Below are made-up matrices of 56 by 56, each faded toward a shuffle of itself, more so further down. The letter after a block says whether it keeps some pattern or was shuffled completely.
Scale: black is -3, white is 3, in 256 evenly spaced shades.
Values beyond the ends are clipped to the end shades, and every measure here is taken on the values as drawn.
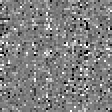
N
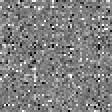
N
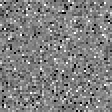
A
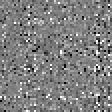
N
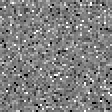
A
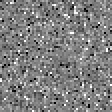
A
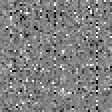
N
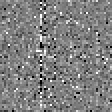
N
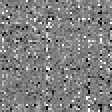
N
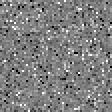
A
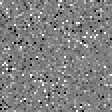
A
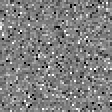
A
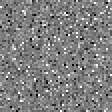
A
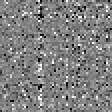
N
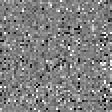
N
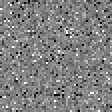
A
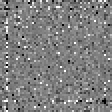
N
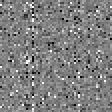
N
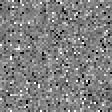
A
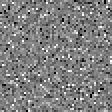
A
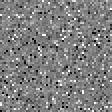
A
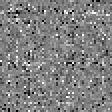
N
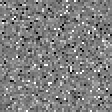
A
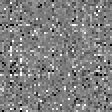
N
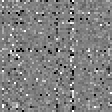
N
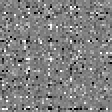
N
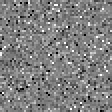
A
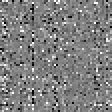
N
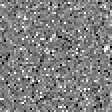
A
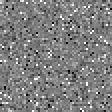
A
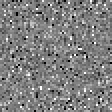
A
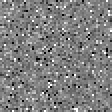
A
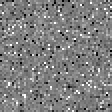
A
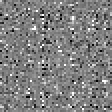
N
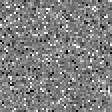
A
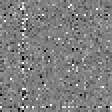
N
